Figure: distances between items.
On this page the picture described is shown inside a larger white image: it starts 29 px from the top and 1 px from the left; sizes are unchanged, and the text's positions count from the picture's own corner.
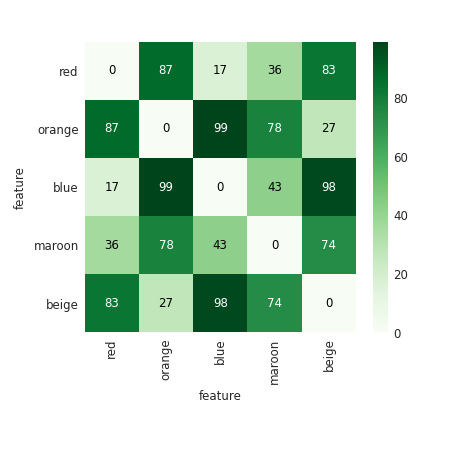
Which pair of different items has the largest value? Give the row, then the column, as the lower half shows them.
blue, orange
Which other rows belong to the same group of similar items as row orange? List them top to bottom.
beige
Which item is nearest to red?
blue
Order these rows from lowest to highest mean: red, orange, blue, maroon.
red, maroon, blue, orange
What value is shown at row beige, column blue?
98
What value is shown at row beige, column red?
83
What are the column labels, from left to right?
red, orange, blue, maroon, beige
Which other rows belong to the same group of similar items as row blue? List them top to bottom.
red, maroon
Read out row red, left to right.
0 87 17 36 83
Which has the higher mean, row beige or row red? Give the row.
beige
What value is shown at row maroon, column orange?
78
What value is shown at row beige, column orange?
27
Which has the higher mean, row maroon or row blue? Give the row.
blue
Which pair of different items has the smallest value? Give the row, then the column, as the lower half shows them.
blue, red
